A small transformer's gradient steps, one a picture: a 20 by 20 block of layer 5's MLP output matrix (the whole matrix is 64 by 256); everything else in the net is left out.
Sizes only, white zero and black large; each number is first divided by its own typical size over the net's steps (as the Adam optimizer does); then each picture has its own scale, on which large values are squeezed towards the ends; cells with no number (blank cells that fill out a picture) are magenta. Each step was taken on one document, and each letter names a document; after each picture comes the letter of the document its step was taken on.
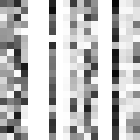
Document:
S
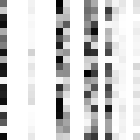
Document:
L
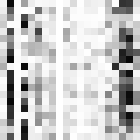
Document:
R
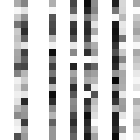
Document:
S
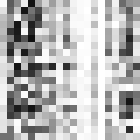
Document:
R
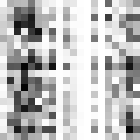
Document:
R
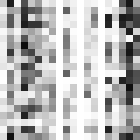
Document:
R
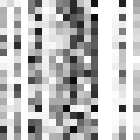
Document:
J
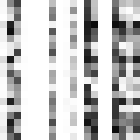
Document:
S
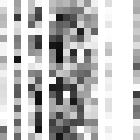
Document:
J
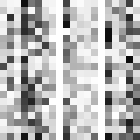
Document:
R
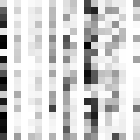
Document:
L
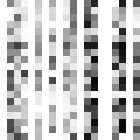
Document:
S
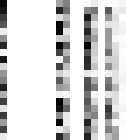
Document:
L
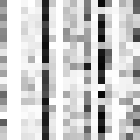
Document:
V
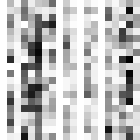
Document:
R
